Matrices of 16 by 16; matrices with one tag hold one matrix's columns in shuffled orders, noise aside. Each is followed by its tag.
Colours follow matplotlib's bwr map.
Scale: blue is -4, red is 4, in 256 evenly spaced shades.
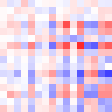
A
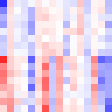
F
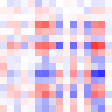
A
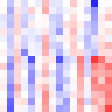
F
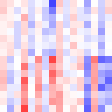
F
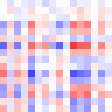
A
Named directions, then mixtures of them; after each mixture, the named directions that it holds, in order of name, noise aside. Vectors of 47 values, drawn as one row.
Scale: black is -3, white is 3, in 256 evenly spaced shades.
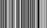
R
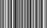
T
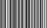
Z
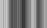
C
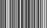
R, Z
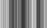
C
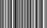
T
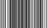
C, Z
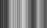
C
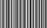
T, Z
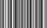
T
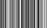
R, Z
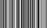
R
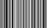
T
